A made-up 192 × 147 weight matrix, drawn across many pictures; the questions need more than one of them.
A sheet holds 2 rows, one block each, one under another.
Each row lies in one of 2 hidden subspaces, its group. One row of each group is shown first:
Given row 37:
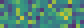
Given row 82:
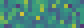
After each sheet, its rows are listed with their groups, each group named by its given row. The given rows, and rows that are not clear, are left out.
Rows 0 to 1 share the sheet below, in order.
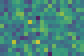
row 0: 37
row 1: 37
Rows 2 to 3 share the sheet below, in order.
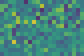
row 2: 82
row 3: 37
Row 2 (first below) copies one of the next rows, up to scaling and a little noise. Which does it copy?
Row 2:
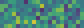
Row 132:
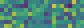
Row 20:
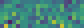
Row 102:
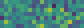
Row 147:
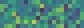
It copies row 147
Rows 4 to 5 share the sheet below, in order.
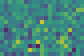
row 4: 37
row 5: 37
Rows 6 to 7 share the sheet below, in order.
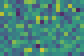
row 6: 37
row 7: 37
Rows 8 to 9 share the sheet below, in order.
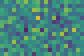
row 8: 82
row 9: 82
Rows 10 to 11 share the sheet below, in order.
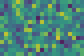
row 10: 37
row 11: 37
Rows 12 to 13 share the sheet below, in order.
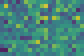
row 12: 37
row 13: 37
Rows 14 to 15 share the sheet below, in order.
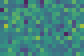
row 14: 82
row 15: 82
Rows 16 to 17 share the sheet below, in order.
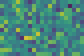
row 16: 37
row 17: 82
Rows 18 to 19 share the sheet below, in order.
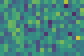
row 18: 82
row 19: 37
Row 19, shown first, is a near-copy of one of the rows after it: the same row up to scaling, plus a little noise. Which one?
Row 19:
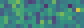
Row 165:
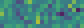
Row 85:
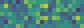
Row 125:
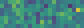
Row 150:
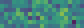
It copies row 125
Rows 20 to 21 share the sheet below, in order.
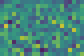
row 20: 82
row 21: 37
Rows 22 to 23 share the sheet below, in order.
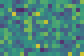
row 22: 37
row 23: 37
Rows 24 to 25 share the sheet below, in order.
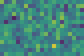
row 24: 82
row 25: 37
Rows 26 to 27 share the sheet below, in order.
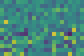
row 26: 82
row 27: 82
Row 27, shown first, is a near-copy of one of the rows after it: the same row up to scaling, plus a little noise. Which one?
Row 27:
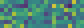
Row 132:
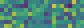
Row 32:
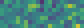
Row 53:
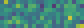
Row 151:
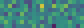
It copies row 132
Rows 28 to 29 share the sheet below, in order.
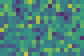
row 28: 37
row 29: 82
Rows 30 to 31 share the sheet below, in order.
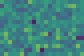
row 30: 37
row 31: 37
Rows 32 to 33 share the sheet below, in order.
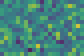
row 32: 82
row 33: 37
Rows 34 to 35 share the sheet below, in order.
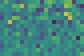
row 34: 82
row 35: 82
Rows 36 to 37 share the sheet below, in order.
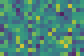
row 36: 37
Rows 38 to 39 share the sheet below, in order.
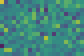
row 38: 82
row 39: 82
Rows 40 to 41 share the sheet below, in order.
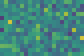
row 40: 82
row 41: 82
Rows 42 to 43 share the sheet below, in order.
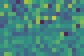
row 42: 37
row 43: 82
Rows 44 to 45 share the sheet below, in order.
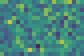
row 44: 82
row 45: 37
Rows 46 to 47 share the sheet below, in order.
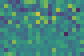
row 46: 37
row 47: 82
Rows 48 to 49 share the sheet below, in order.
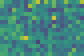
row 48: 82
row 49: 37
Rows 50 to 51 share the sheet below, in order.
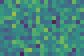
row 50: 82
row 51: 37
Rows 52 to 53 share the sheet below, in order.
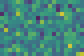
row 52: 37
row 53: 82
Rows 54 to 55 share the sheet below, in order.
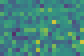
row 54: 82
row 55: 37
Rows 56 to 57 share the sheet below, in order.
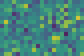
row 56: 82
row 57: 82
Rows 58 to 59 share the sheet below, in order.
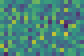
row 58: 82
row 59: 82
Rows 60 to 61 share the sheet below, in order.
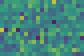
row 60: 82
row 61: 82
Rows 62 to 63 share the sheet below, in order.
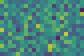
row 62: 82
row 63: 82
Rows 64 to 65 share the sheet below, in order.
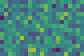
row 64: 82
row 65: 82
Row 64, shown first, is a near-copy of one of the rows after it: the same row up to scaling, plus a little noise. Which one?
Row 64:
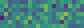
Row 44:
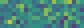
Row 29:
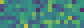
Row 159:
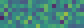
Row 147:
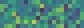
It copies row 159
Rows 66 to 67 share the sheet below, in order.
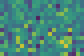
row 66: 37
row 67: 37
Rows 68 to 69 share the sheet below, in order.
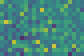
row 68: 82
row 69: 37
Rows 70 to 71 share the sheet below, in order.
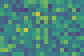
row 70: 37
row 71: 82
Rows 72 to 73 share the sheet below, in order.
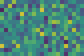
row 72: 82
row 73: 82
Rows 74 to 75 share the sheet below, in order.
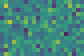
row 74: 82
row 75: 82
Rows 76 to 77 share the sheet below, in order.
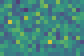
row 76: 37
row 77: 37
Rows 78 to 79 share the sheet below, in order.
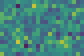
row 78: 82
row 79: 37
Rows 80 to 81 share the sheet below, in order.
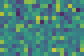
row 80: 37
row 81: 82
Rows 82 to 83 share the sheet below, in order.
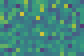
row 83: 82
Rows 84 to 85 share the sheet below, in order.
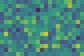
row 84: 82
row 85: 37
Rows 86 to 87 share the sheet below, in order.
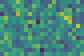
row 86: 37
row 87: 37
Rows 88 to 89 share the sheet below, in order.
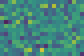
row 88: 82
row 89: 37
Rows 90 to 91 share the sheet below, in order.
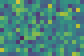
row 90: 37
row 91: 82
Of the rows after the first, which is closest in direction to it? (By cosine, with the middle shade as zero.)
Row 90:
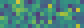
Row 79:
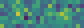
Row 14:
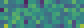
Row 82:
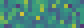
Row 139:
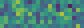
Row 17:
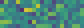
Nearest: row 139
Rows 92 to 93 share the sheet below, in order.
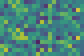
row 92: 37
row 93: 37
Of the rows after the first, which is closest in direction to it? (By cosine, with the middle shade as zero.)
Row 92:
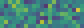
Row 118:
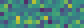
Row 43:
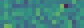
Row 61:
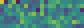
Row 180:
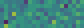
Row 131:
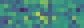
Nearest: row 61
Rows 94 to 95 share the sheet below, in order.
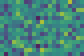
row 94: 37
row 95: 37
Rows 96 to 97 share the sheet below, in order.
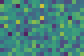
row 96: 82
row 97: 82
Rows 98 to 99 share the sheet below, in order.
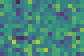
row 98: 37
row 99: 37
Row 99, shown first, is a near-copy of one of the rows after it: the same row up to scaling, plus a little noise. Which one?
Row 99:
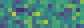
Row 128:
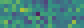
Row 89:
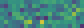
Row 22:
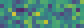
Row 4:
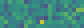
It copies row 22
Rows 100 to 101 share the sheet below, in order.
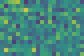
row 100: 37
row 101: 82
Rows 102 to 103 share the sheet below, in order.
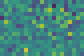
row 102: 82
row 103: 82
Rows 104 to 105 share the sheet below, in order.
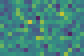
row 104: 37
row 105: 82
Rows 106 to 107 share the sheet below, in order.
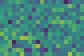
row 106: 82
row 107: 37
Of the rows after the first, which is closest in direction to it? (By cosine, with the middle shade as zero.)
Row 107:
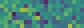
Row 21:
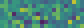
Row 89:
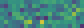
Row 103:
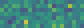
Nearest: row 21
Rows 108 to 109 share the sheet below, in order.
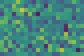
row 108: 37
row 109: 82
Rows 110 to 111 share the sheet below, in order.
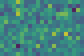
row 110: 37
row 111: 82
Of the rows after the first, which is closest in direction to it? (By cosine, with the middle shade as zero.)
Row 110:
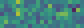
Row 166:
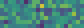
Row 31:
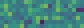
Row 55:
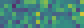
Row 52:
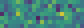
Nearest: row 52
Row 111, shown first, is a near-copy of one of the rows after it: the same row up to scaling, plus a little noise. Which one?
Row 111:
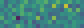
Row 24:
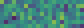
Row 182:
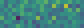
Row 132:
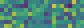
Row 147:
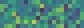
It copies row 182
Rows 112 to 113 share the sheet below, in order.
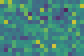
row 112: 37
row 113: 37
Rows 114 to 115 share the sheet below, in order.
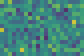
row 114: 37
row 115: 82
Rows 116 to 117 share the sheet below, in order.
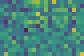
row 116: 37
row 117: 82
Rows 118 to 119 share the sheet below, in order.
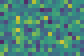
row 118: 82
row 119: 37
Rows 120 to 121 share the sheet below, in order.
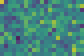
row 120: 82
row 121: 37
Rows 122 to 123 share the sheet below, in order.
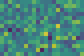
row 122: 82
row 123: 37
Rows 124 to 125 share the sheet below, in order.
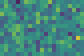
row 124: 37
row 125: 37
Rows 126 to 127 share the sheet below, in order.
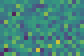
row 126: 82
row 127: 82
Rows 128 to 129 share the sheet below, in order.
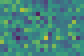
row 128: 37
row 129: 37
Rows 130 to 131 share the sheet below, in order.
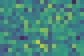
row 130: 82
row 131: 37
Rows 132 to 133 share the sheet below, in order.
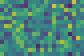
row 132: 82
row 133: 37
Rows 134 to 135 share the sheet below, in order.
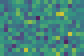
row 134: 37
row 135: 82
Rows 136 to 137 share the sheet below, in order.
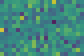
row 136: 82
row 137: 82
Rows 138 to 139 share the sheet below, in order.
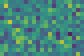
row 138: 82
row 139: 37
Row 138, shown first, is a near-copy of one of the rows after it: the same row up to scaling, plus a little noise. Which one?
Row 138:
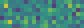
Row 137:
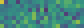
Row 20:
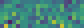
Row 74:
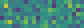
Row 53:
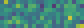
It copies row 74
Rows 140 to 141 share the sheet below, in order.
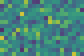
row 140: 82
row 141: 82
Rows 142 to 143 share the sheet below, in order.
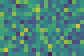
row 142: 82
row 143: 82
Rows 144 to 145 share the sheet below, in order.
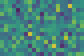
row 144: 37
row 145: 82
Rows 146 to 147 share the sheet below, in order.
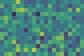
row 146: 37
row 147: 82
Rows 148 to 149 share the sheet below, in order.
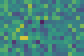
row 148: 37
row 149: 37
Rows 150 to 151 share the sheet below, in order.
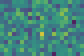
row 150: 37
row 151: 82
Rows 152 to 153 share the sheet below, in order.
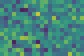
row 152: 37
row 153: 37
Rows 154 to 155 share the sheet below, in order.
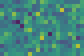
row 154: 37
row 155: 37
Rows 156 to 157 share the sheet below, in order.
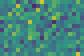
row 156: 82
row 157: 82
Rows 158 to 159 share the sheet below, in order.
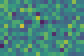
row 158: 37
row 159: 82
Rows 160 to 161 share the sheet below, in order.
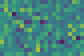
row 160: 37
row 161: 37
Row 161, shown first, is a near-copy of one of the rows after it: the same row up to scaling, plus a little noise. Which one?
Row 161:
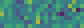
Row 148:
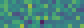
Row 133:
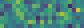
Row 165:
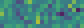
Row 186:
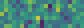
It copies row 165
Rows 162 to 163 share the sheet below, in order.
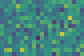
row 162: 82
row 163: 82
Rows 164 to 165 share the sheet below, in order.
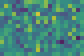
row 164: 37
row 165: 37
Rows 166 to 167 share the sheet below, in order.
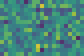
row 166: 82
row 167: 37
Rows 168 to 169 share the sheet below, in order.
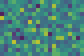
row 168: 82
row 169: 37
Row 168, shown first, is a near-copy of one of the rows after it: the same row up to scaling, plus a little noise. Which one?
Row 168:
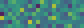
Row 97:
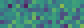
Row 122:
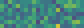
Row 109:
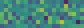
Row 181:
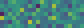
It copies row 181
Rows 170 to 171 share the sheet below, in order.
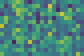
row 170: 37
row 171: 37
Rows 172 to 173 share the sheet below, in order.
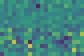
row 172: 82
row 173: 37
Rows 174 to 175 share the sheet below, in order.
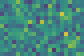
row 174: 37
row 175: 82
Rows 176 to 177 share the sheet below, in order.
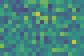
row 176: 37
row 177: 82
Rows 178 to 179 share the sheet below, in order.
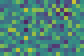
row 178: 82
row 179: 82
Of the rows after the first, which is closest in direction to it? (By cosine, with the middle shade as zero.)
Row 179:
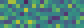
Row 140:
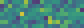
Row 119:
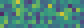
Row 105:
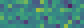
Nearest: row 119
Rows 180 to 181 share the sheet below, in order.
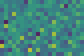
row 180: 82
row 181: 82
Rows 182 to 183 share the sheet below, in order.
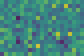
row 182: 82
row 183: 37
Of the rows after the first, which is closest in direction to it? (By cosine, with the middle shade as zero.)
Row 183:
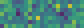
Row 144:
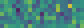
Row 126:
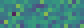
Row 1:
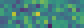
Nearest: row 144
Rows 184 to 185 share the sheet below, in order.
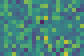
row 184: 37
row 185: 82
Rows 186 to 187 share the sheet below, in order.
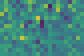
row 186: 37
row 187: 37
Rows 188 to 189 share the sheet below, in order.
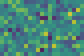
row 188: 37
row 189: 37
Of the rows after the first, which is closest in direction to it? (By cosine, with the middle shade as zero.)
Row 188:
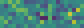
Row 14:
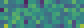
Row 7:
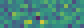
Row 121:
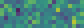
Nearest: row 7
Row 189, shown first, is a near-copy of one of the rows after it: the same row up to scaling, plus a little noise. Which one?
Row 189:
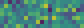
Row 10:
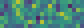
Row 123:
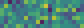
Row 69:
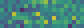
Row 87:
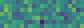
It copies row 123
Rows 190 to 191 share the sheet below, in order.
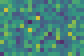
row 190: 37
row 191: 37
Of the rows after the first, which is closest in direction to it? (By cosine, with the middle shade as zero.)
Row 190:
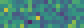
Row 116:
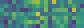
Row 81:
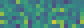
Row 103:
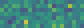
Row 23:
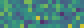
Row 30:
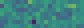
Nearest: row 23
